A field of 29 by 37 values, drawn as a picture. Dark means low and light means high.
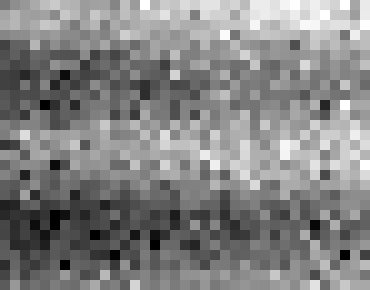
The field climbs toward the top right. The bottom left is the ninth with the lowest average. On average the colour sits 50% of the way up the scale. The histogram is bell-shaped. Horizontal stripes repeat 2 times down the table.
